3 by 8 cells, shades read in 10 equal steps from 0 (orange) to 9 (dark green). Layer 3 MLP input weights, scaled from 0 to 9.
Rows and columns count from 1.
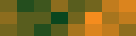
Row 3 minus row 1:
0 -2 1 2 -3 -4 0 3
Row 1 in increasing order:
1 2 4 5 5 6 7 8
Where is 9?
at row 2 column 4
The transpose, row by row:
5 4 5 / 8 6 6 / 7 6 8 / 4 9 6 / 6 5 3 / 5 0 1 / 2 3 2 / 1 2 4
